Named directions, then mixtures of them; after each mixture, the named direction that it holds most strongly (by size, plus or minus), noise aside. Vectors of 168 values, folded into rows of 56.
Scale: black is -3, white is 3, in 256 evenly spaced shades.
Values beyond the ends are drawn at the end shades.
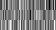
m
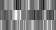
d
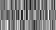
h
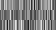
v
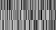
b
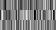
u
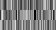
u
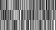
m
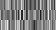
h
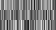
v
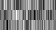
d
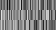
b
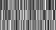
m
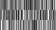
h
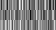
m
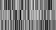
v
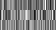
u
